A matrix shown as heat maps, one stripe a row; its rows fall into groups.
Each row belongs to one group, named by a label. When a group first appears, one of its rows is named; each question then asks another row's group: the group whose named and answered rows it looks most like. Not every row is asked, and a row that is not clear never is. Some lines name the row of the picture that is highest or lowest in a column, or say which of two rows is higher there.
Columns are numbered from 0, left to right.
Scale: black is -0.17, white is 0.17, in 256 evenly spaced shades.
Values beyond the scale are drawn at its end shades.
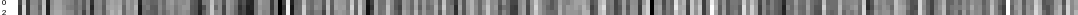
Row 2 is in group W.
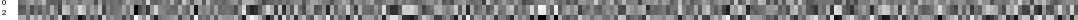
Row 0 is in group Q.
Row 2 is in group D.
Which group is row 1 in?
D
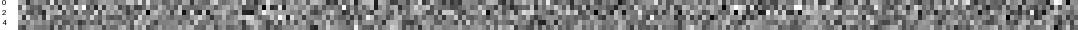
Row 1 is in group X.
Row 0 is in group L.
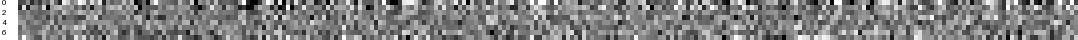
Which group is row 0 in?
D
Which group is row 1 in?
W
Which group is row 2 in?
D
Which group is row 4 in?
L
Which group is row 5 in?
X
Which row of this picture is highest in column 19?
3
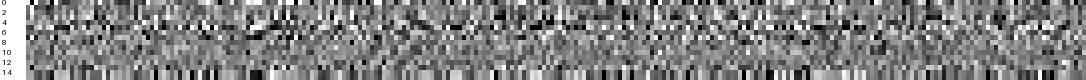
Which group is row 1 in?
X
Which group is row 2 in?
X
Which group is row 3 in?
X
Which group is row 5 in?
Q
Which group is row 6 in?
D
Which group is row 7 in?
W
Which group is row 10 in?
L
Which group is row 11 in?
X
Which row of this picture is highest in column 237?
12
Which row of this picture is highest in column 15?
3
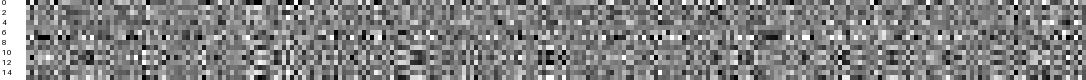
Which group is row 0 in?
W
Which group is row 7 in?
X
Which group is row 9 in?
D
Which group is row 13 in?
D
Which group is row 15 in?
D
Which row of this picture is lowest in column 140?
15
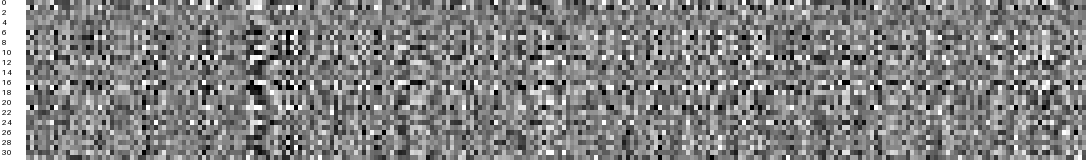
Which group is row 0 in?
Q
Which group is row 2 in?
X
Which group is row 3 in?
Q
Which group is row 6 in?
W
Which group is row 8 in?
W
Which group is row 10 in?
W
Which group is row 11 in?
Q
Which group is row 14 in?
W
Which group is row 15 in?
D
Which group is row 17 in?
W
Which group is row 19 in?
D
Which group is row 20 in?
D
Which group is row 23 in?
D
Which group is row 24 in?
Q
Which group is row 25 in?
D
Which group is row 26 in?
L
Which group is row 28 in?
X
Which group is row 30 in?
D
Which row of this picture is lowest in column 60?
31
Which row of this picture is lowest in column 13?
31
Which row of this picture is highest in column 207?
18
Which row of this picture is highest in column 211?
17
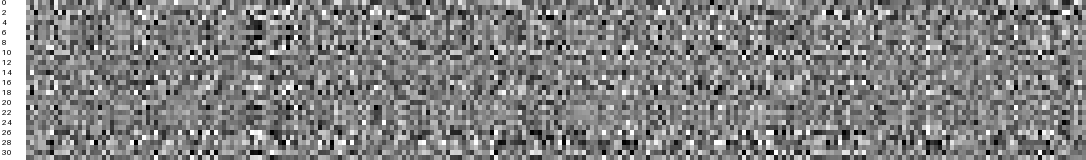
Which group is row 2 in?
L
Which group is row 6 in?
L
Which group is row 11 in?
Q
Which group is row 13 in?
W
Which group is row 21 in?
W
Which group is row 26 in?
Q
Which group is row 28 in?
X
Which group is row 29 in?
X
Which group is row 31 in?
Q
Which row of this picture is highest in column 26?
28
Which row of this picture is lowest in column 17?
28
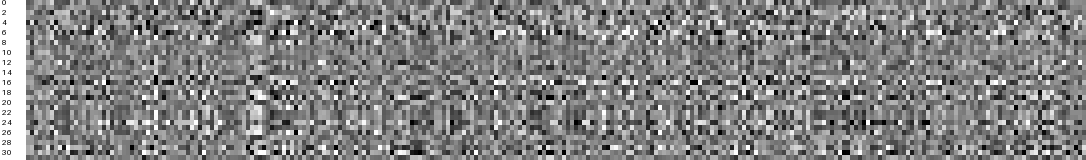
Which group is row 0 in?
Q
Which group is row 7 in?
Q
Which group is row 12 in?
L
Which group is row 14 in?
Q
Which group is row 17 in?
X
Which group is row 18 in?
Q
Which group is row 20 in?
D
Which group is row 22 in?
Q
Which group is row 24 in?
L
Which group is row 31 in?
D
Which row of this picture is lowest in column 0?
4
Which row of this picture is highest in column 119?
6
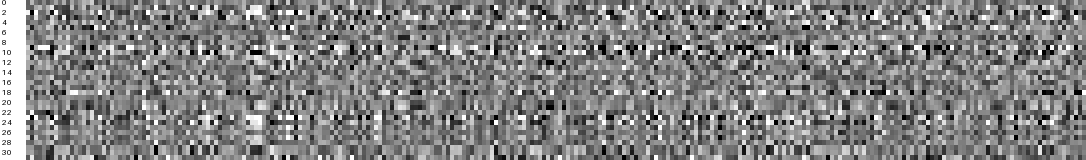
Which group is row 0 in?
X
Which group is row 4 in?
X
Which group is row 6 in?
W
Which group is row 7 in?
L
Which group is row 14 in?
D
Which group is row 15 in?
Q
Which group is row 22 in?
X
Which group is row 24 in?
Q
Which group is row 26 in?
X
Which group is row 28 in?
Q
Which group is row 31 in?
X
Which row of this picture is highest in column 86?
9
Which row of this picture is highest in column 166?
31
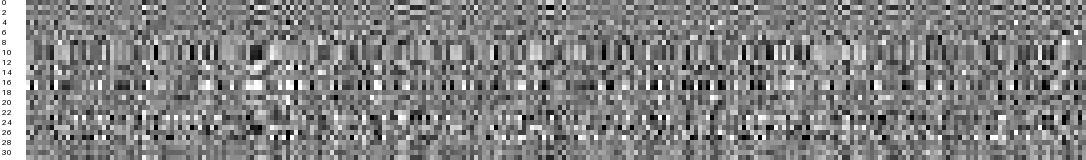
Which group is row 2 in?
D
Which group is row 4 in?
W
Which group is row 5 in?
L
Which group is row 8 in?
L
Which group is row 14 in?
L
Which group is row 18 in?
Q
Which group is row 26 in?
W
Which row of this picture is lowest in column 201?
17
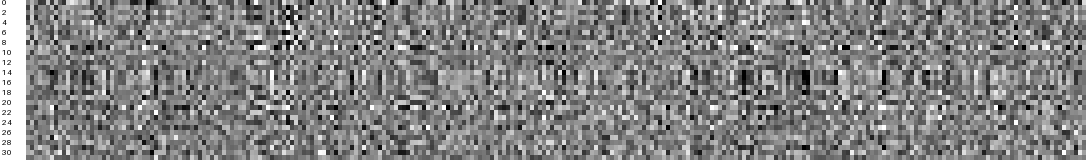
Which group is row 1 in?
W
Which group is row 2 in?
X
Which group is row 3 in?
W
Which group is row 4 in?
X
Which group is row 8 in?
W
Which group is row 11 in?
X
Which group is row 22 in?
Q
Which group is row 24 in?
W
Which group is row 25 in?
L
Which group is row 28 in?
D
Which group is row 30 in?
L
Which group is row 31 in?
Q
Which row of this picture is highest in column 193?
0
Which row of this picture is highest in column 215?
0
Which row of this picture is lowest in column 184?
21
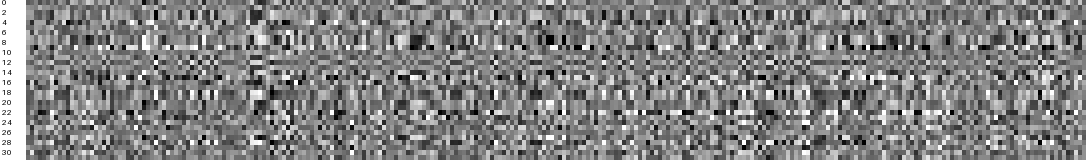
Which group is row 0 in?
D
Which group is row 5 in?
Q
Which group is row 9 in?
L
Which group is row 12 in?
Q
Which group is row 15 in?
L
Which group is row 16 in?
W
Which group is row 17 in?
X
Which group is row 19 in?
Q
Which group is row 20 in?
D
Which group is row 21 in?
D
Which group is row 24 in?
X
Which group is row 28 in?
Q
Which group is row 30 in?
X
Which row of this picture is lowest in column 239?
9
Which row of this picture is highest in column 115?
22
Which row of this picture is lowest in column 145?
9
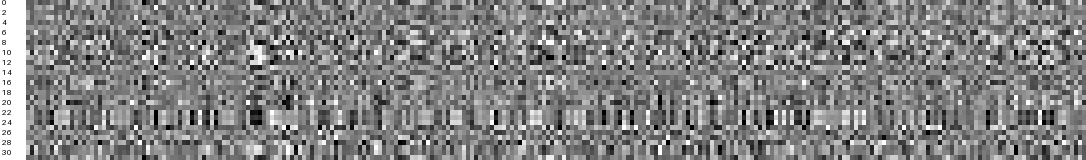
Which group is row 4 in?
D
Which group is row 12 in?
Q
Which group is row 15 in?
D
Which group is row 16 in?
X
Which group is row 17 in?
D
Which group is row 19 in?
W
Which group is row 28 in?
L
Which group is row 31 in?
D
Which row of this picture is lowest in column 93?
28
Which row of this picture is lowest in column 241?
16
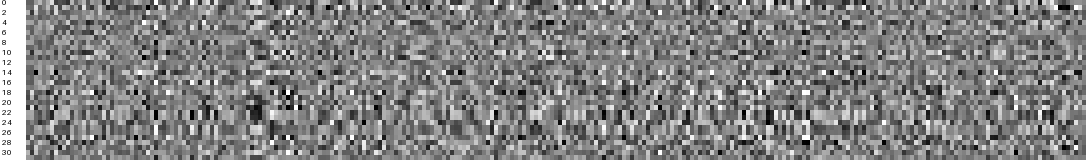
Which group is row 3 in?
D
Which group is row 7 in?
X
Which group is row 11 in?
D
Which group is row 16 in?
Q
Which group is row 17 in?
X
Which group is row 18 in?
X
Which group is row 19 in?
W
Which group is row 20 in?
D
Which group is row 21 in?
W
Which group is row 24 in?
X
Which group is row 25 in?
Q
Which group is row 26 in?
Q
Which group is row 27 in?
X
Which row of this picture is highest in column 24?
14
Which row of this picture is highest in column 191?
30
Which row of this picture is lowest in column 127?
24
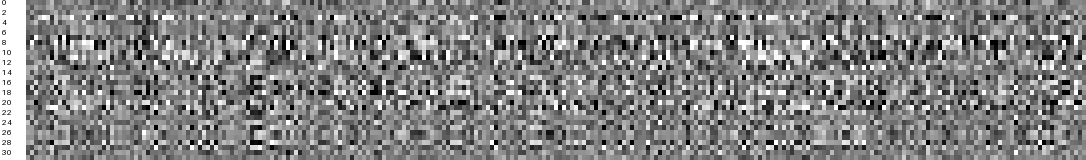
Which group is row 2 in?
X
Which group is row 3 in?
X
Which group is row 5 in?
D
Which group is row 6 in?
D
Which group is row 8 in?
X
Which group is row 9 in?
X
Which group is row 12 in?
Q
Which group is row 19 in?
D
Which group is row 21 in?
X
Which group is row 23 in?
W
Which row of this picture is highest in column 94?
18
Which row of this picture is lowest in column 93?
13
